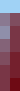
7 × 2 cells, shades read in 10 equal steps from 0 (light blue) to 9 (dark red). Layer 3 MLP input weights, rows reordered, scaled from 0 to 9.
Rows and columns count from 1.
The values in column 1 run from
0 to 7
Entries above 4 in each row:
0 1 1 2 2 2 2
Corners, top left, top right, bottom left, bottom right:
0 0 7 9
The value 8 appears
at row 5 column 2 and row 6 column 2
